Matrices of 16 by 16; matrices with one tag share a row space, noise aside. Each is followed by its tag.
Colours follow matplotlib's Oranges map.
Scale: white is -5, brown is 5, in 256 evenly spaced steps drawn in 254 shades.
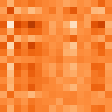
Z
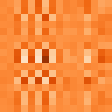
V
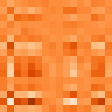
Z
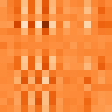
V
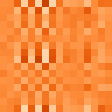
V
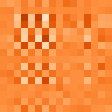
V
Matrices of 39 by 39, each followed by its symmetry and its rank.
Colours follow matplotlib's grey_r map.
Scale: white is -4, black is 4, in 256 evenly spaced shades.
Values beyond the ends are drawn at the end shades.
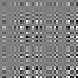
symmetric, rank one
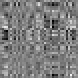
neither, rank three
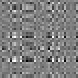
neither, rank two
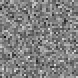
neither, full rank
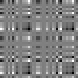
symmetric, rank one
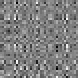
neither, rank three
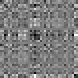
symmetric, rank three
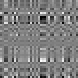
neither, rank two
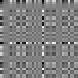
symmetric, rank one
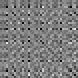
symmetric, rank three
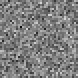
neither, full rank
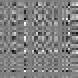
neither, rank two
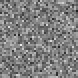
neither, full rank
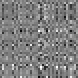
neither, rank three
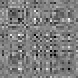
symmetric, rank three
